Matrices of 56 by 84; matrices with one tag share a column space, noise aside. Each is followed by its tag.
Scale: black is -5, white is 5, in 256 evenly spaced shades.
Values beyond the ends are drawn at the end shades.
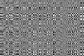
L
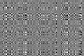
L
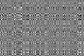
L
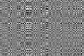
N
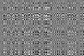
L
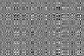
L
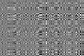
L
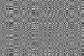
N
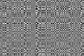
N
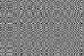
N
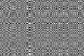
N
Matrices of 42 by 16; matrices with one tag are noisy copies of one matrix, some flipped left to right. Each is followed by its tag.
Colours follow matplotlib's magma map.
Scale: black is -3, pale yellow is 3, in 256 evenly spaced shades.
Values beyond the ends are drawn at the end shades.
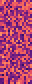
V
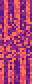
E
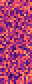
V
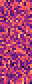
V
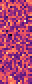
V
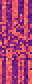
E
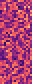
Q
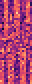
E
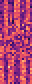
E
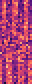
E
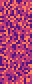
V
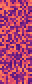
V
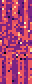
E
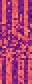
E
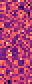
Q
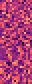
Q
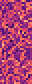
Q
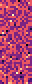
V
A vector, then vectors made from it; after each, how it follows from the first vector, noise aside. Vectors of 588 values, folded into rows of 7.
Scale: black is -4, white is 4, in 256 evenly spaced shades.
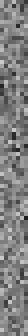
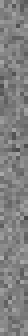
shrunk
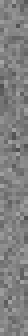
shrunk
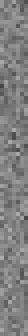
shrunk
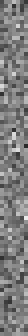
sign-scrambled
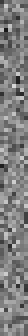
wrapped around
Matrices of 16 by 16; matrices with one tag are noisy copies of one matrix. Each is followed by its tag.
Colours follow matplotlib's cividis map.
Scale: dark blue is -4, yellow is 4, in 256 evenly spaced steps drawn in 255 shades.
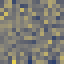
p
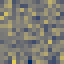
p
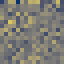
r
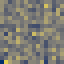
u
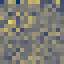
r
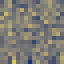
p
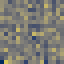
u
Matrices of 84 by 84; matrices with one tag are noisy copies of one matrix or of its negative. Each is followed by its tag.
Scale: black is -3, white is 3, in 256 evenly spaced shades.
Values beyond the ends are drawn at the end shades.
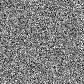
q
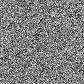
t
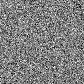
q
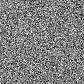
q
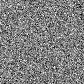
q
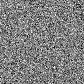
q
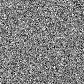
q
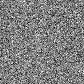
t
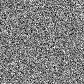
q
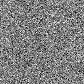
t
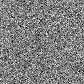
t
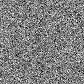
t
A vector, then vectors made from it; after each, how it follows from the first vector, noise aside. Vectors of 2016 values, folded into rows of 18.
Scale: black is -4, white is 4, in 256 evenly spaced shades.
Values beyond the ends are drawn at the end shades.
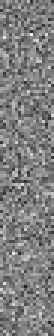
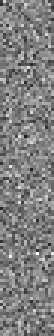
wrapped around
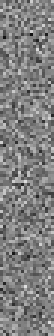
negated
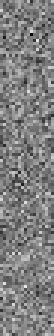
sign-scrambled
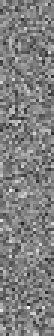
wrapped around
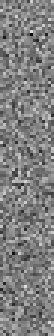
negated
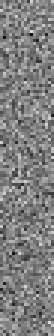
negated
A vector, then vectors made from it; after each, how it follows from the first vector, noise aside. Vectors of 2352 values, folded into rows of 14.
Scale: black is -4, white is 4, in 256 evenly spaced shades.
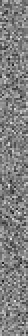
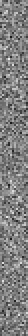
negated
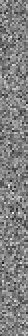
sign-scrambled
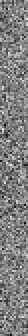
wrapped around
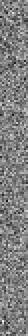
wrapped around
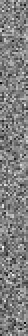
wrapped around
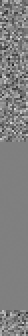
partly zeroed
